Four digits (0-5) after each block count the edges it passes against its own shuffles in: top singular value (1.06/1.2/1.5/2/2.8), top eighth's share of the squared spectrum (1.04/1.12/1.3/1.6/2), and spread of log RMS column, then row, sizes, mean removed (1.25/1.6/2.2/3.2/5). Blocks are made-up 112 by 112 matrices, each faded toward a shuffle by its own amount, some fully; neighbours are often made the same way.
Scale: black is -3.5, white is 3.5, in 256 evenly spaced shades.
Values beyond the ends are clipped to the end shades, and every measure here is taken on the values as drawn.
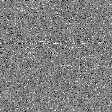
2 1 0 3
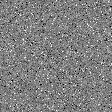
0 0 0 0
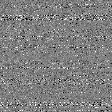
2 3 0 4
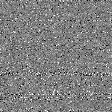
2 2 0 3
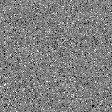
4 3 2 1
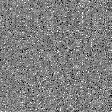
4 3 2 1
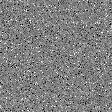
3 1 0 0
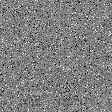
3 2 0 0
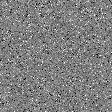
0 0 0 0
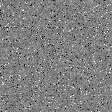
2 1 0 0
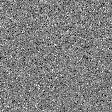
1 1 0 0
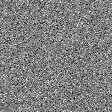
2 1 0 0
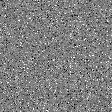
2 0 0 0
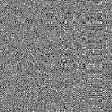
5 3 3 2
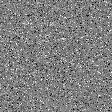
2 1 0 0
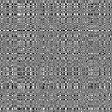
5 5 4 4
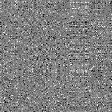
4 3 2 2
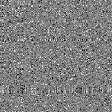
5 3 2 2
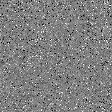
1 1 1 1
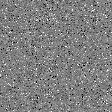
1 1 1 1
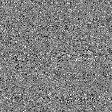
0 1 0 3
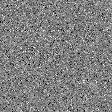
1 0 0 2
